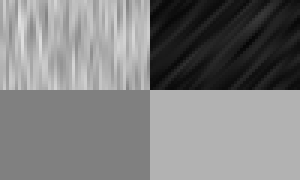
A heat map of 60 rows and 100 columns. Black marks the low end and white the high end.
It is made of 2 by 2 panels. Panel 1,1: high, streaked downward. Panel 1,2: very low, slanting up to the right, faint in contrast. Panel 2,1: middling, flat. Panel 2,2: high, flat.
